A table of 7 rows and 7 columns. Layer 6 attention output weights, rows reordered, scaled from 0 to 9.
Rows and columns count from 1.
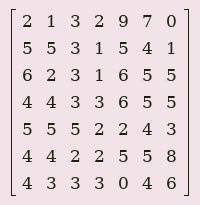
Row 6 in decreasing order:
8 5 5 4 4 2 2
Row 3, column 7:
5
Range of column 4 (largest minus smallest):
2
